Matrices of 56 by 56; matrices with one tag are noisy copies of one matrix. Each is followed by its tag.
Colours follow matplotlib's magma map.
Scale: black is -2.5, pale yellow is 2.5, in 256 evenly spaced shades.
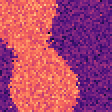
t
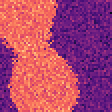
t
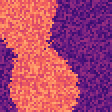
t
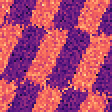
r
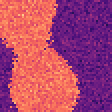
t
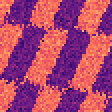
r
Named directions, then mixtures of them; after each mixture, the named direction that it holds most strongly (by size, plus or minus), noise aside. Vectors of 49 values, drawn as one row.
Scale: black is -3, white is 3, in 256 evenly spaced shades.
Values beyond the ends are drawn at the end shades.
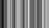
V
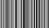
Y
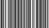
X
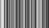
V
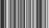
X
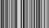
Y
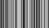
Y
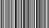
Y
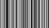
X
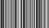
Y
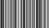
X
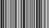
Y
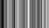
V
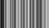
V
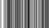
V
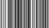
X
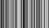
Y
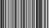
X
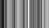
V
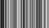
V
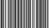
X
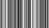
X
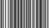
X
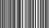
Y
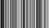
V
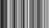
V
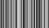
Y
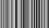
Y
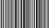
Y
